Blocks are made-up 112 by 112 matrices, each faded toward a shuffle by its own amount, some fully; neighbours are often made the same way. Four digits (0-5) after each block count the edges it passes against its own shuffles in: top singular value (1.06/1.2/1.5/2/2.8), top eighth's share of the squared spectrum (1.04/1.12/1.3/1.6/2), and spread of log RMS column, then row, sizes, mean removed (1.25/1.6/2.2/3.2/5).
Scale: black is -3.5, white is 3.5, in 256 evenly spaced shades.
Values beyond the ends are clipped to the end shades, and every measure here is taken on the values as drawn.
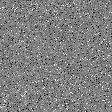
0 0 0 0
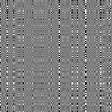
5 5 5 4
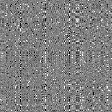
5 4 3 2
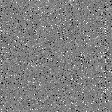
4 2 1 0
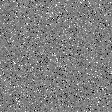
0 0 0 0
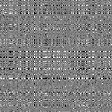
5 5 3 4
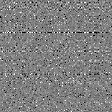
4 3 1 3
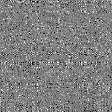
4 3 1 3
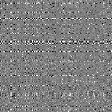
5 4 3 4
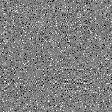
4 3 1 2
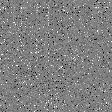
3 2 0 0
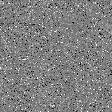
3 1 0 0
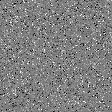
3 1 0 0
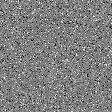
2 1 0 0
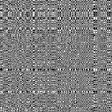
5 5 4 4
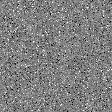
2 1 0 0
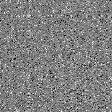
3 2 1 1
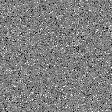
3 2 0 0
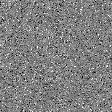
3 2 0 1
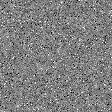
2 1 0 0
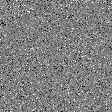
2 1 0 0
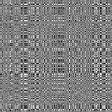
5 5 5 4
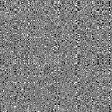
5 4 3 3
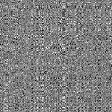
5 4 3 3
